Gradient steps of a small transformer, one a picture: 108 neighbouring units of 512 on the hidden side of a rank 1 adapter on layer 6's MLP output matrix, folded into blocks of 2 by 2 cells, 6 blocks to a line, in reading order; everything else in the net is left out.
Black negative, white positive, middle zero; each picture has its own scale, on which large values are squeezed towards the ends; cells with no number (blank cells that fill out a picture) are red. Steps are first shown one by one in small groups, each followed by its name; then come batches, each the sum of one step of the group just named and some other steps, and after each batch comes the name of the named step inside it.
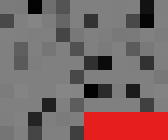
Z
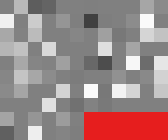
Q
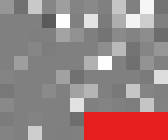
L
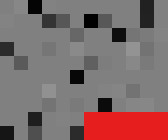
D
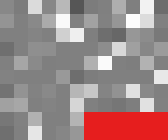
L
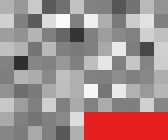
Q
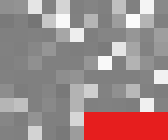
L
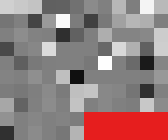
L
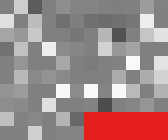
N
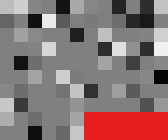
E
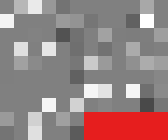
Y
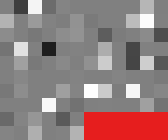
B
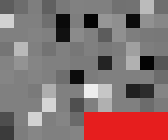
Y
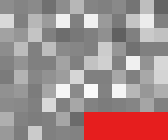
N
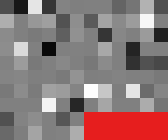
B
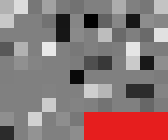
Y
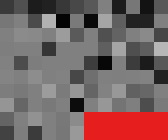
E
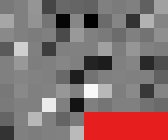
B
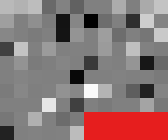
B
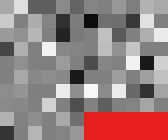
N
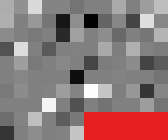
B
